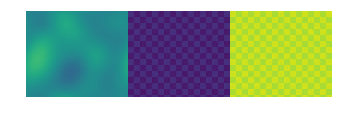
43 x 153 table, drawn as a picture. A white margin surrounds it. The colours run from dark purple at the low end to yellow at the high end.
It is made of 1 by 3 panels. Panel 1,1: middling, smooth. Panel 1,2: very low, checkered, faint in contrast. Panel 1,3: very high, checkered, faint in contrast.
